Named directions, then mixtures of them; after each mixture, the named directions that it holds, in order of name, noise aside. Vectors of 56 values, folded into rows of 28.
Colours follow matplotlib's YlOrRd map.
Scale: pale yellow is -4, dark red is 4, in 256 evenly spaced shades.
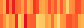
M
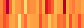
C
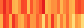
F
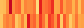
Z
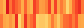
M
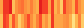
C, F, Z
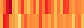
C, F, Z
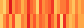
Z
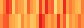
C, M, Z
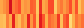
Z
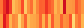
C, F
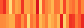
Z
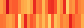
C, M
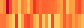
C, F, M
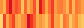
F, M, Z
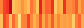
C, F, Z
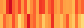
F, M, Z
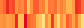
F, M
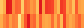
C, M, Z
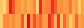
Z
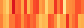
C, M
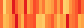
C, M
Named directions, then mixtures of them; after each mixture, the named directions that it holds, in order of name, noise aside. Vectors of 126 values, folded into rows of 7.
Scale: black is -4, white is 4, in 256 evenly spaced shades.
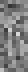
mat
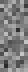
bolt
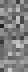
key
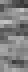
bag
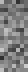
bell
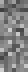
bell, mat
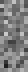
bolt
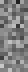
bell, key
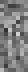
mat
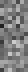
key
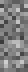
bolt, key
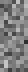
bolt, key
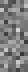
bolt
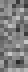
bag, bolt, key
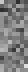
bell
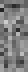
bag, bolt, mat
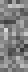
bag, bell, mat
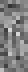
mat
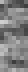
bag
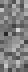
bell, bolt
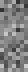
bell, bolt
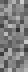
bolt, key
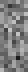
mat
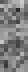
bag, bolt, key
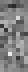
bag, key, mat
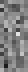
bolt, mat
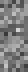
bag, bell, bolt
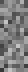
bell, bolt, key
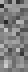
bell, bolt, mat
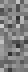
key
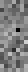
bell, bolt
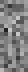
mat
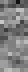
bag, key
